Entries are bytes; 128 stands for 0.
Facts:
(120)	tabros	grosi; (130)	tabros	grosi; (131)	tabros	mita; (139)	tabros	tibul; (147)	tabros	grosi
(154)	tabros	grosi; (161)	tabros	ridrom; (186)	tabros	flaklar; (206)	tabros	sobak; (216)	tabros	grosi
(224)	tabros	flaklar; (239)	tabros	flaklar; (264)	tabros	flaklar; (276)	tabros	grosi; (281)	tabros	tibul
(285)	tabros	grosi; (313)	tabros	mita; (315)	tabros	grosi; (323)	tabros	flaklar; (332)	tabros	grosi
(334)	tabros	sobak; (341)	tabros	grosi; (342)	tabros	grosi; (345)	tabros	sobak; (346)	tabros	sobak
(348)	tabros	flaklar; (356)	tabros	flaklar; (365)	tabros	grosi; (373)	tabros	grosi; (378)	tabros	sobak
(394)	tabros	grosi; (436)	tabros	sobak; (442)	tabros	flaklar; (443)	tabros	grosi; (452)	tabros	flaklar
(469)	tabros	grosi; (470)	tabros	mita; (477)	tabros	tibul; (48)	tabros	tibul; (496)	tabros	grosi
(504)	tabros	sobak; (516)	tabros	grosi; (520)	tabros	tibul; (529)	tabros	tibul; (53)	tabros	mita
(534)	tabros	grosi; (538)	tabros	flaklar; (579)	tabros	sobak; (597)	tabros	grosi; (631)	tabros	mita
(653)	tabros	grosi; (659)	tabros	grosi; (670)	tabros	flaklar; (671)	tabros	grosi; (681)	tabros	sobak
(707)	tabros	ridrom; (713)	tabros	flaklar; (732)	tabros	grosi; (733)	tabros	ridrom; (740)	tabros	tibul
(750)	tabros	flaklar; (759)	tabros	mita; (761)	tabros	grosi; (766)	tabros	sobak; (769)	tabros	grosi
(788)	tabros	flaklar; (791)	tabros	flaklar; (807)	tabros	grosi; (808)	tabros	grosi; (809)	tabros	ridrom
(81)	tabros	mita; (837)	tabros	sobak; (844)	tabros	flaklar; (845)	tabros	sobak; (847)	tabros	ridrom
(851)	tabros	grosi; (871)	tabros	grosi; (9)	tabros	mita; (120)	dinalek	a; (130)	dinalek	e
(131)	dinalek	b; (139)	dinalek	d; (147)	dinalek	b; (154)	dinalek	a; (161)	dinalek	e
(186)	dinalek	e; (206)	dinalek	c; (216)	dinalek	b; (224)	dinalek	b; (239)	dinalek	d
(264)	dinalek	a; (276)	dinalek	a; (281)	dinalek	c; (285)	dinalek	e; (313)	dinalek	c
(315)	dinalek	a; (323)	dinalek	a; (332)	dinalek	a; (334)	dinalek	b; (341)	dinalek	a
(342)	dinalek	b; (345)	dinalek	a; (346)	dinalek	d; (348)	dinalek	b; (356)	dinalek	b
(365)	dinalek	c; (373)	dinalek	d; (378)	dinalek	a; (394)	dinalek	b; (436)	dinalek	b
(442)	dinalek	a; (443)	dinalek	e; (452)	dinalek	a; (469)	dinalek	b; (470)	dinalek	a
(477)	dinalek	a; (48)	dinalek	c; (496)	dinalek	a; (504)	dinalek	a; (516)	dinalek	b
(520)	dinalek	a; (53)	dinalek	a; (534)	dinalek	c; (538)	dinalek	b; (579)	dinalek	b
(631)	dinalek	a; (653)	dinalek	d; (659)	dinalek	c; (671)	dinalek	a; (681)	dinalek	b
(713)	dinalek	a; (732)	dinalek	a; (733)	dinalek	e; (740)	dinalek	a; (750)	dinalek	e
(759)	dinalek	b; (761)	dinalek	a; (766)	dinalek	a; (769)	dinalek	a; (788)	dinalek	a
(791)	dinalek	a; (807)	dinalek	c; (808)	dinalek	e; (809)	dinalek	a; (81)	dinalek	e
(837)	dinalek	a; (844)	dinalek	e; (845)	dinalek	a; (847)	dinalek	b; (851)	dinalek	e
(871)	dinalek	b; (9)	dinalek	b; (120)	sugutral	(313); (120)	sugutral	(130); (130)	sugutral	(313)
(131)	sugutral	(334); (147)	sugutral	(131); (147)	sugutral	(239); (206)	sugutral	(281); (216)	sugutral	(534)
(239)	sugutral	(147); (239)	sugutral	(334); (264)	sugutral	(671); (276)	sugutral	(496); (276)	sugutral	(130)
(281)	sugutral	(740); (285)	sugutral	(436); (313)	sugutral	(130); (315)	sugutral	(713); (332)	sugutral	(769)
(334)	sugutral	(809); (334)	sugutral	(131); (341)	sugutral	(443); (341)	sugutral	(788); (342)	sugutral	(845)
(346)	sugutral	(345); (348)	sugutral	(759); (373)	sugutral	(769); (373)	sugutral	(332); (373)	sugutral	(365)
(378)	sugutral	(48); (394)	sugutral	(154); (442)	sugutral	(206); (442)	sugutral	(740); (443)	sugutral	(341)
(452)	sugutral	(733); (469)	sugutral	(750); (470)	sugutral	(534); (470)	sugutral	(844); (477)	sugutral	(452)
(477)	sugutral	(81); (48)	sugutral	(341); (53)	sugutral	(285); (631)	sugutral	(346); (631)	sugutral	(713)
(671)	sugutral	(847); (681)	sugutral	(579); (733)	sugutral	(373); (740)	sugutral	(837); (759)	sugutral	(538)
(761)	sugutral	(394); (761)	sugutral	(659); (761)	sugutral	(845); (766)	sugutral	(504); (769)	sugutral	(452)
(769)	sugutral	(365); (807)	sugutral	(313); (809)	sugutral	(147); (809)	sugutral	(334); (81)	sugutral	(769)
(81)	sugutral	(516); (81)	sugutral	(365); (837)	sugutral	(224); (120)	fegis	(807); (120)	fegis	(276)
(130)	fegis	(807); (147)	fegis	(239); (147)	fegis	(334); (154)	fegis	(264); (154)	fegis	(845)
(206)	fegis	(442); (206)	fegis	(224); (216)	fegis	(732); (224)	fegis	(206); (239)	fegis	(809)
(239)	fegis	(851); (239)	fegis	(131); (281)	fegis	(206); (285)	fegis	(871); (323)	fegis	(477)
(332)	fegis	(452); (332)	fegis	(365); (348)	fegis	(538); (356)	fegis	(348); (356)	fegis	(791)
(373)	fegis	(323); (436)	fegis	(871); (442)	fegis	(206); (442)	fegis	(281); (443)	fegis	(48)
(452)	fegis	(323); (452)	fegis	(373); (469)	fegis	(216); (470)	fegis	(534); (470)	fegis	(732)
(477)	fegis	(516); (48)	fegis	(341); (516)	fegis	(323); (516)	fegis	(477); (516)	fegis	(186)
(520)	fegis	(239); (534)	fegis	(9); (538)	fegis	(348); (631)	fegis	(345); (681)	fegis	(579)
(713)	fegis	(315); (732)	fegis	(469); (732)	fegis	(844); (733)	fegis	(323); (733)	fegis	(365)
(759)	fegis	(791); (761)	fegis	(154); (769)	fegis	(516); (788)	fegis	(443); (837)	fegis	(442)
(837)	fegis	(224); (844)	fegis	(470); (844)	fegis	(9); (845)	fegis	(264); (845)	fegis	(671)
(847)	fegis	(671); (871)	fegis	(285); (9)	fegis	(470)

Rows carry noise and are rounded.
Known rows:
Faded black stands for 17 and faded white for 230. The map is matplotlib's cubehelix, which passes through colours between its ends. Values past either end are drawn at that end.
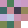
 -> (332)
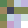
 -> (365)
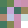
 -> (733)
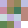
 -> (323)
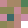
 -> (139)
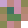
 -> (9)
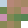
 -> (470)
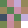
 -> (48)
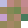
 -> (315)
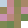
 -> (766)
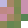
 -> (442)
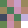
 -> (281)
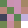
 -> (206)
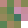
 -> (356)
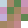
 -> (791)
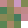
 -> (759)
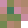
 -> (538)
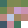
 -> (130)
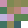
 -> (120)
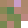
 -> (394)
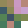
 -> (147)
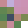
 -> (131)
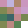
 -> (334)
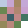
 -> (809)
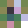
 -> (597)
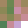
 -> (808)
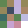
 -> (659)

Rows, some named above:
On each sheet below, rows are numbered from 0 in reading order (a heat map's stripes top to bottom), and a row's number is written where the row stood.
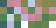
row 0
(313)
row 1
(837)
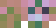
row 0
(348)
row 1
(332)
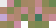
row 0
(345)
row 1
(346)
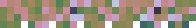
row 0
(681)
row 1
(808)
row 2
(373)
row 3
(436)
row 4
(53)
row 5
(769)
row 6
(120)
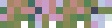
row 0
(631)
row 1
(807)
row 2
(761)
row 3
(365)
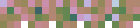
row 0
(579)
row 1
(871)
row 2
(847)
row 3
(276)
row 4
(496)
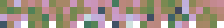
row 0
(516)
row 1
(759)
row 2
(81)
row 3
(477)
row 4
(186)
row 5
(653)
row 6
(534)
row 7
(348)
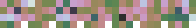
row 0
(452)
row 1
(845)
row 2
(332)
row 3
(139)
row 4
(239)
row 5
(264)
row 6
(707)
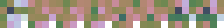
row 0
(365)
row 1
(161)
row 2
(750)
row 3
(851)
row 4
(139)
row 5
(346)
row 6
(529)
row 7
(670)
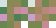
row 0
(520)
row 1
(504)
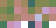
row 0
(808)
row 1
(130)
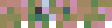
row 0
(348)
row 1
(597)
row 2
(871)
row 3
(844)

